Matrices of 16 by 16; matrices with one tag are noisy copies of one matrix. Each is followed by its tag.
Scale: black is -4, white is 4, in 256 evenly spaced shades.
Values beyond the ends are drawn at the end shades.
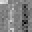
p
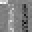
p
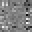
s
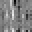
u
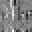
u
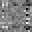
s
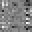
s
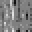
u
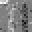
p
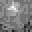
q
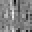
u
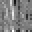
u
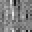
u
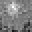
q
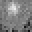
q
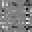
s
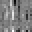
u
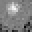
q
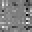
s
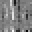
u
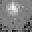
q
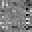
s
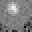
q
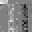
p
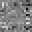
s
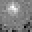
q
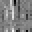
u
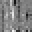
u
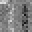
p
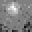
q
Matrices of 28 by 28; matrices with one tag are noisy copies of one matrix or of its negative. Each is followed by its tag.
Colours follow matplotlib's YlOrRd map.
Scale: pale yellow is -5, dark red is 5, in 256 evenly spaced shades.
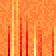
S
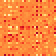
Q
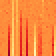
S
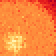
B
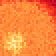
B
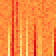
S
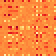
Q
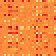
Q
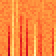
S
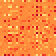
Q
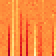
S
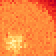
B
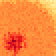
B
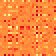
Q
